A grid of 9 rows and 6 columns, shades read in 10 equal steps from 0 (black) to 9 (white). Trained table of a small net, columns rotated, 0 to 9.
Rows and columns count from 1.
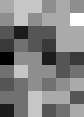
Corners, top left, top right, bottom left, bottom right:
6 5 1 6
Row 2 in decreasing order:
9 7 6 6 5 5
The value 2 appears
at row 4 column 1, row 4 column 4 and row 5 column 6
